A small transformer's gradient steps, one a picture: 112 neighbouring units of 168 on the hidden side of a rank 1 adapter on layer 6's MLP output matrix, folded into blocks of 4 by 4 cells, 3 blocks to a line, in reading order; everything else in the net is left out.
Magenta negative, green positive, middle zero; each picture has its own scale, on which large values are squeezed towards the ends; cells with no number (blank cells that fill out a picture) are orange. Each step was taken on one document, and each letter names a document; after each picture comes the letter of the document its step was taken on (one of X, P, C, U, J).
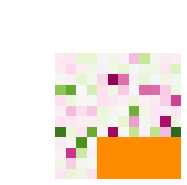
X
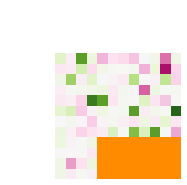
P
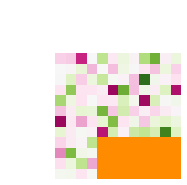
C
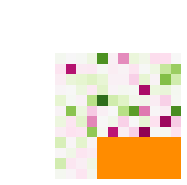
P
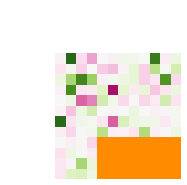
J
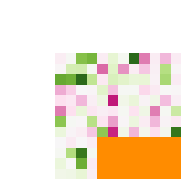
X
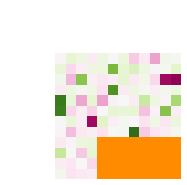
J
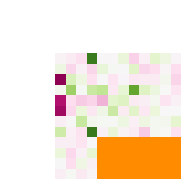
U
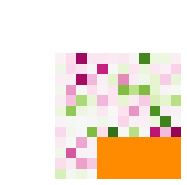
X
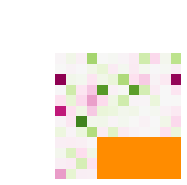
U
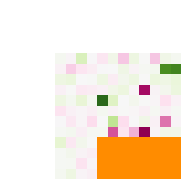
P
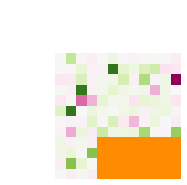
J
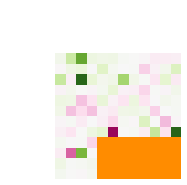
X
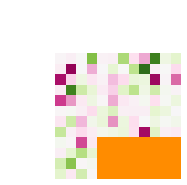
U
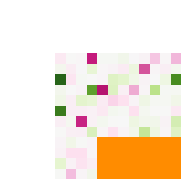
U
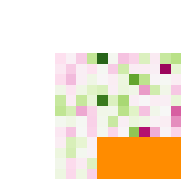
P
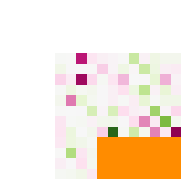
X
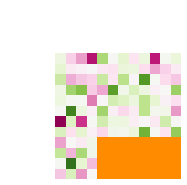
C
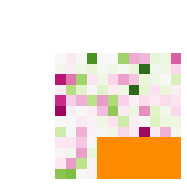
U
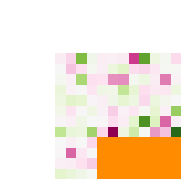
X
